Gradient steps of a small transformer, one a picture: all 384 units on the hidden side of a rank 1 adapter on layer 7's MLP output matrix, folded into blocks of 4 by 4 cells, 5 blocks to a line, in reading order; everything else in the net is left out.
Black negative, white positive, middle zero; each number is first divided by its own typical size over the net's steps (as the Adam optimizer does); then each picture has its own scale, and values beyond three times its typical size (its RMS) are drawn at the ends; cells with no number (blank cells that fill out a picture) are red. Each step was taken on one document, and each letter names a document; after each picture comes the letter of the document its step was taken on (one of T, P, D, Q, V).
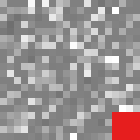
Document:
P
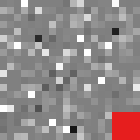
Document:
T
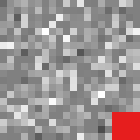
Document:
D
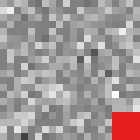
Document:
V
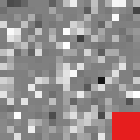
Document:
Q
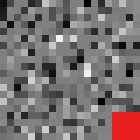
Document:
P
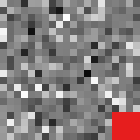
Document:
V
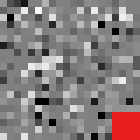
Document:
D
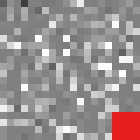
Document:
D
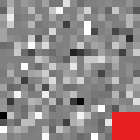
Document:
V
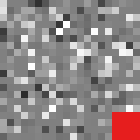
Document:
P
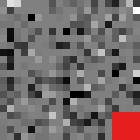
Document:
Q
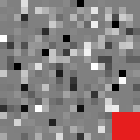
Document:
D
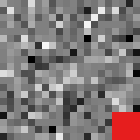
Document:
V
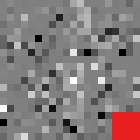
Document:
T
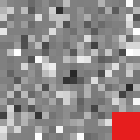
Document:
V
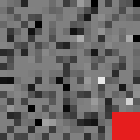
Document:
Q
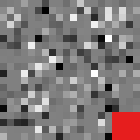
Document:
D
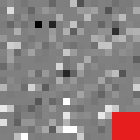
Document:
T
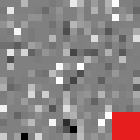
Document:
T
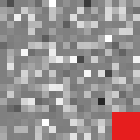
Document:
V
